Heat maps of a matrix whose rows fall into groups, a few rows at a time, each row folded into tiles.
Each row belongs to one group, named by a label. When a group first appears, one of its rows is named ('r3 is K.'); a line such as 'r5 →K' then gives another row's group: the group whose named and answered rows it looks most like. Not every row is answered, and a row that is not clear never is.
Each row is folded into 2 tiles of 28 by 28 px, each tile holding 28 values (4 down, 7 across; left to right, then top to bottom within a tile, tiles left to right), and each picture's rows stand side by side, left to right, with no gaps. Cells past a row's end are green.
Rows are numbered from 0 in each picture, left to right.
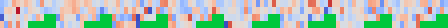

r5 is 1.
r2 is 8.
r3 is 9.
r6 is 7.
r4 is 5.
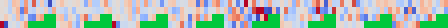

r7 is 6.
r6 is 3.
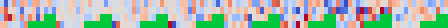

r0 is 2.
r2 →5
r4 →8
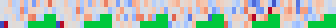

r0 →5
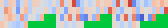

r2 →3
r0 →2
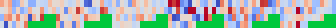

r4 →7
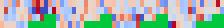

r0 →7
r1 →1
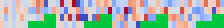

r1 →3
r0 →7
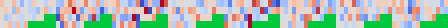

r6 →3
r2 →8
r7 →2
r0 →6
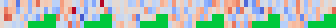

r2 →8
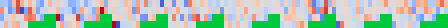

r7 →1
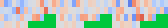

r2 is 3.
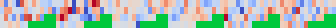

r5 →6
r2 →8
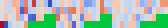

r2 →8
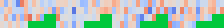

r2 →8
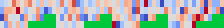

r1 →3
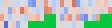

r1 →3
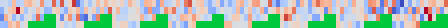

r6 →7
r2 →7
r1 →3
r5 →2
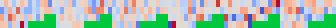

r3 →5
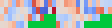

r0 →7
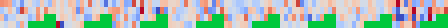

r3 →7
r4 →9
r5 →3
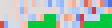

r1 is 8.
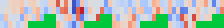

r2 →9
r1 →2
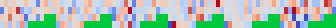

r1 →6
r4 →5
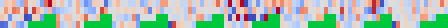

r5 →2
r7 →5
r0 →1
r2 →8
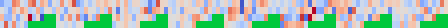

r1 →3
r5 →8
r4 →2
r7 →8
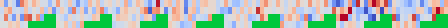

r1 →6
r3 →2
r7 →9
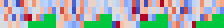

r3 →6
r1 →2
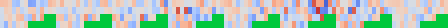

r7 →8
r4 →8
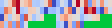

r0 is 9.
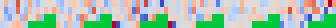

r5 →1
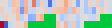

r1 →6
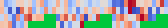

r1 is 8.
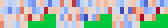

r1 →3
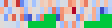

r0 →3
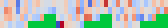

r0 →2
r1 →5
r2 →3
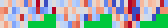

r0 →7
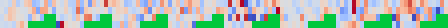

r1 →5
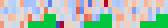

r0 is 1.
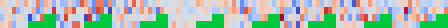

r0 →8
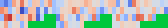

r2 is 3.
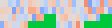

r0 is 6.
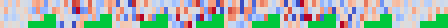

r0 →7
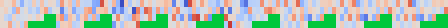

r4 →9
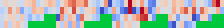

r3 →1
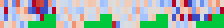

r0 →7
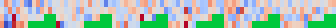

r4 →6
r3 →9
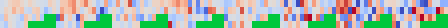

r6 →6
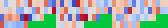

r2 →6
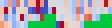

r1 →5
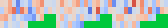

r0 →2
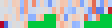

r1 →7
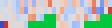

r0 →5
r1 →7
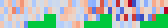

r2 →3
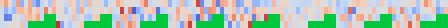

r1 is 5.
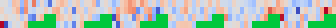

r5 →9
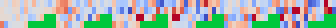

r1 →6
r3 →2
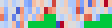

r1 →5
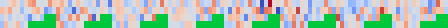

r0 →1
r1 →9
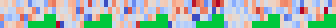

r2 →6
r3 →1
